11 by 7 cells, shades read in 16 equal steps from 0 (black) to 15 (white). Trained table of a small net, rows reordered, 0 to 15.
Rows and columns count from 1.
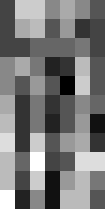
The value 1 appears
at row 7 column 7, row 10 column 4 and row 11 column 4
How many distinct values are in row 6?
6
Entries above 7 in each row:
5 3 0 3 3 2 2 4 4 4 4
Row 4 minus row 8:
-5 7 -5 -3 -6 1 2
